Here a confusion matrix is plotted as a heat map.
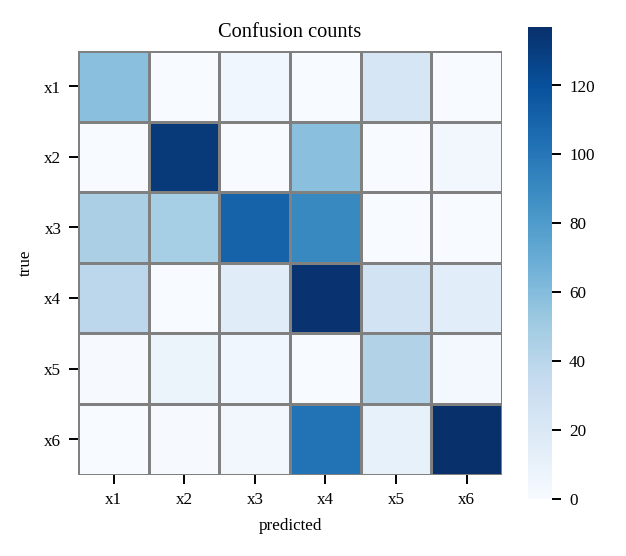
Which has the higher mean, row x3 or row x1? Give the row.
x3
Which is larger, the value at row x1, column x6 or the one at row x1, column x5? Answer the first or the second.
the second
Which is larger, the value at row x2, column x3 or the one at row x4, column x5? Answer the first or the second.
the second
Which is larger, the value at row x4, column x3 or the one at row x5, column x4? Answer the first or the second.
the first
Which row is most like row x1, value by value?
x5
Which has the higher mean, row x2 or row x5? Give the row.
x2
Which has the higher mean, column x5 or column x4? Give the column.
x4
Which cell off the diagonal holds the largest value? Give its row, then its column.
x6, x4
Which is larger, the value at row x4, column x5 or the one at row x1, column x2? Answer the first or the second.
the first
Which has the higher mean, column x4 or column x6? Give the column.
x4
